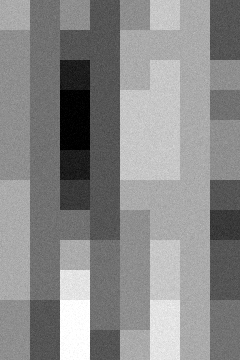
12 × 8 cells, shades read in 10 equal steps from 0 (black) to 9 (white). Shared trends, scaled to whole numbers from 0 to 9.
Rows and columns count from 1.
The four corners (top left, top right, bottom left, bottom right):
6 3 5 4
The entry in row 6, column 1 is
5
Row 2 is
5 4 3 3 6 6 6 3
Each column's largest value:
6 4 9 4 7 8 6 5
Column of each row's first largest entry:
6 5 6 5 5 5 1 1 6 3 3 3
